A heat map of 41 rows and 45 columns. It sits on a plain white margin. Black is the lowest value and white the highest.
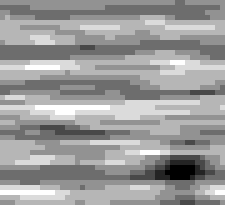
Stripes: horizontal, repeating 5 times. Ninth with the lowest average: bottom right. Grain: streaks across. Dips: one, in the bottom right. Slope: none.
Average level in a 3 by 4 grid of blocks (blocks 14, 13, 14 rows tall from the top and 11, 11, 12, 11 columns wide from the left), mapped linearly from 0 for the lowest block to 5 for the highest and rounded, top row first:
4334 | 4455 | 5340
